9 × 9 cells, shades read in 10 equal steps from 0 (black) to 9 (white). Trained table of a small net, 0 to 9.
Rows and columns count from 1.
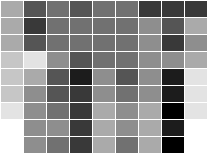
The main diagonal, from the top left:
6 2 4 3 5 4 6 1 9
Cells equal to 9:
4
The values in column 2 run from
2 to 8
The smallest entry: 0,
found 2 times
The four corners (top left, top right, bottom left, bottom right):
6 2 9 9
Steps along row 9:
down down down up down up down up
